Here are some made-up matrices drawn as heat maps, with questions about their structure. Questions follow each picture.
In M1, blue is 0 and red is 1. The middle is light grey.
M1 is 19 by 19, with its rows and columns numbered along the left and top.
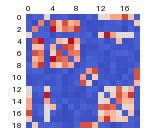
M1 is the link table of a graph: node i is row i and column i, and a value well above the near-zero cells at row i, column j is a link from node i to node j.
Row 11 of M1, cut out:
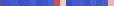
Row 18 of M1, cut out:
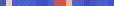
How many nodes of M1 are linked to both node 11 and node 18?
2
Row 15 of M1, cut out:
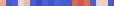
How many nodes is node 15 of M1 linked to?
8
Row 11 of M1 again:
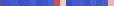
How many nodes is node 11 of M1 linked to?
3
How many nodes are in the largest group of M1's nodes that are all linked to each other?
8
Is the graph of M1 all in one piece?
yes
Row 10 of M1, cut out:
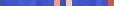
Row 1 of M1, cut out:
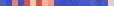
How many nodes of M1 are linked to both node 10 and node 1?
1
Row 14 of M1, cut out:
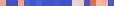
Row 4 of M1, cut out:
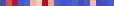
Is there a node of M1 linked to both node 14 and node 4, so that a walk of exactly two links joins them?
yes
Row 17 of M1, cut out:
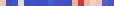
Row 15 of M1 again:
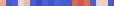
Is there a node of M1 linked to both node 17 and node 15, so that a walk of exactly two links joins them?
yes
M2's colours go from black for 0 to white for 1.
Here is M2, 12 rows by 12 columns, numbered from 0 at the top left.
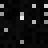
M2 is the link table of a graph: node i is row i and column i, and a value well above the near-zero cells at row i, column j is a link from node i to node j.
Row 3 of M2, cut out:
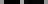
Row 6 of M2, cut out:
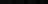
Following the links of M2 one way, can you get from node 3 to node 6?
no
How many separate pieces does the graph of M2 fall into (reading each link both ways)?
4
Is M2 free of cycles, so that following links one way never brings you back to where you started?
yes
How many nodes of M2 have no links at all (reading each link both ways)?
3
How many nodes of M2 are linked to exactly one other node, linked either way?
3
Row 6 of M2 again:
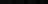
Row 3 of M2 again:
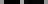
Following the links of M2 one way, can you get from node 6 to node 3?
no
